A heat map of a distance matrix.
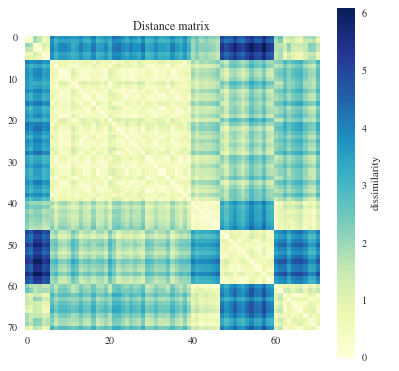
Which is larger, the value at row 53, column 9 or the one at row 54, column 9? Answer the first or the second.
the second
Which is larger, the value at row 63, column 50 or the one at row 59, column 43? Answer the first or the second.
the first
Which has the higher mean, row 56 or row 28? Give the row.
56
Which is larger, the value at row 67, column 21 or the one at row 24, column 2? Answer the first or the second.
the second
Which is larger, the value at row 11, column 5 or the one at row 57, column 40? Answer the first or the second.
the second
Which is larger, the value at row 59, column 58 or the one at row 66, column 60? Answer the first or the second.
the second
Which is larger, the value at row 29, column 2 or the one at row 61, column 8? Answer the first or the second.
the first
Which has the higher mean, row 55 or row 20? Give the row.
55
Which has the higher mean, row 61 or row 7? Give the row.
61
